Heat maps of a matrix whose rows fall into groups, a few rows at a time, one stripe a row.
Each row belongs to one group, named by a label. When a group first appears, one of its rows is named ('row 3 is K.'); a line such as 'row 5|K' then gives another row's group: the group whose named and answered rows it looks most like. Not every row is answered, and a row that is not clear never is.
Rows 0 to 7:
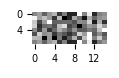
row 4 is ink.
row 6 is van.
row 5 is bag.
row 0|bag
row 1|van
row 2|bag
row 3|ink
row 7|bag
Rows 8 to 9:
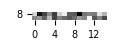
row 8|ink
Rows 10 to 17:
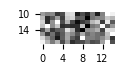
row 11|ink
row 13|van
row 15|ink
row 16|van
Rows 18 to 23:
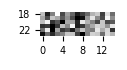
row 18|bag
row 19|bag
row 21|ink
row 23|ink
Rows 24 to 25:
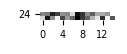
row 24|ink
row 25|bag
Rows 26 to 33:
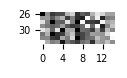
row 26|ink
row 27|bag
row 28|van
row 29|bag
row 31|ink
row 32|ink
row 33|van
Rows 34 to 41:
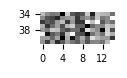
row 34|van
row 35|ink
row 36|bag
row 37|ink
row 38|bag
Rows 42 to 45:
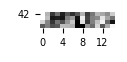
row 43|van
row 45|ink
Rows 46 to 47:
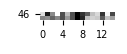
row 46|bag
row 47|bag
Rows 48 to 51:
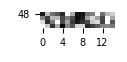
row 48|ink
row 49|bag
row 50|bag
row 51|van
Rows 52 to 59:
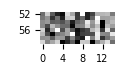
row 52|van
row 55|bag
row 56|bag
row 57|ink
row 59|van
